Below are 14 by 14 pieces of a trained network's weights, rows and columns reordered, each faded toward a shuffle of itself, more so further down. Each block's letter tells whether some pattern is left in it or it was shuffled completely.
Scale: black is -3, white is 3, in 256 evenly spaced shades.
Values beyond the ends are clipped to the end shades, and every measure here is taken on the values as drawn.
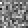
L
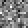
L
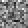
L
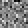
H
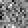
L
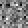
H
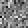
H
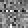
H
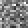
H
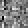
H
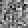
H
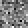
L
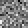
L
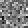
L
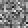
L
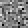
L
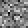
H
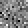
L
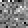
H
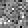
H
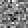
L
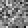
L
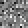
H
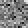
L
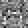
L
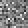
L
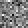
L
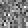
H
